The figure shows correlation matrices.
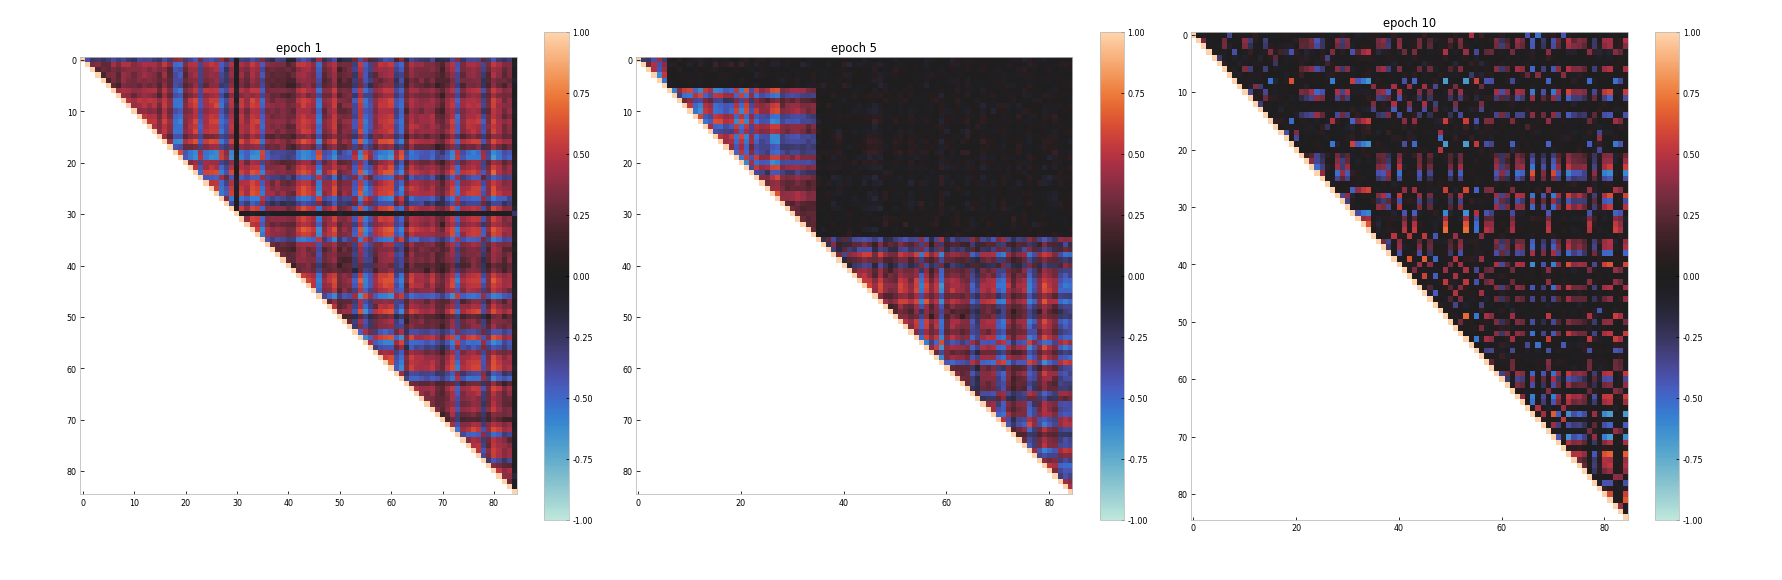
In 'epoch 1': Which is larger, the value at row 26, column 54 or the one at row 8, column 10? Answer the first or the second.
the first
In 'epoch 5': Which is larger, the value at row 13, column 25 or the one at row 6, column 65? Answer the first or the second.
the first
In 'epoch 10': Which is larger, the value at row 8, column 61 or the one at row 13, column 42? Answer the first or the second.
the first
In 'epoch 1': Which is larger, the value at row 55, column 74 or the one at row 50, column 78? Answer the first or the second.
the second
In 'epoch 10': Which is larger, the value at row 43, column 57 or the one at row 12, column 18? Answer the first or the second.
the first
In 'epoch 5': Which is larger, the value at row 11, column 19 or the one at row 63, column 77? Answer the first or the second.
the second
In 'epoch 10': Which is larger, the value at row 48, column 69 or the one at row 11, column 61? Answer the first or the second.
the first
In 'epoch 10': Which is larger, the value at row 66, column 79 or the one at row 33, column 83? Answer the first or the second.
the second
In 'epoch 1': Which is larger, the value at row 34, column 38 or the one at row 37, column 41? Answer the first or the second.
the first
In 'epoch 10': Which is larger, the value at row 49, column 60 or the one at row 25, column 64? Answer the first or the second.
the first
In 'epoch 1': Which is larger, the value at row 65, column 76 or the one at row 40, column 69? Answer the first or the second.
the first
